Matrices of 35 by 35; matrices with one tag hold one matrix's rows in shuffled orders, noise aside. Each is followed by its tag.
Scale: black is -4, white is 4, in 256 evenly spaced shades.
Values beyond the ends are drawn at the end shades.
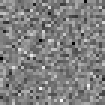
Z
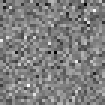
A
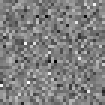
A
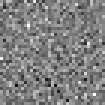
A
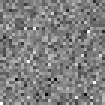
A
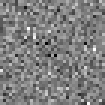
A
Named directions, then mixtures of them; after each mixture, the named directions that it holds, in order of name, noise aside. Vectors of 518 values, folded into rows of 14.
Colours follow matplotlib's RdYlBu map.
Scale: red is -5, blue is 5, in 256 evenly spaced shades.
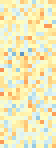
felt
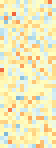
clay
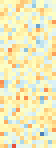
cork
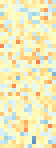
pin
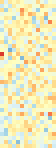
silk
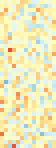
cork, silk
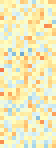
felt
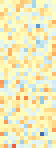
cork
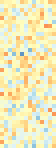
felt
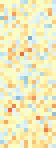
clay, felt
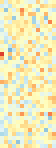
silk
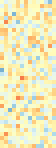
clay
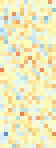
clay, silk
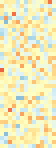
clay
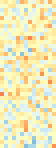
felt, pin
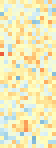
pin, silk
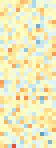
cork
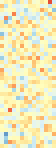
clay, pin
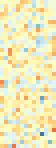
cork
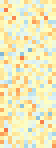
felt, silk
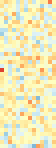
clay, felt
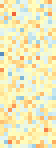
clay, silk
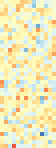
cork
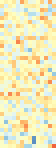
felt, pin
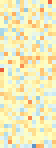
clay, felt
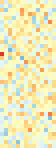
silk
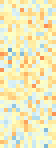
felt, silk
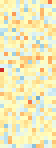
clay, felt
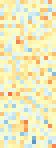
felt, pin
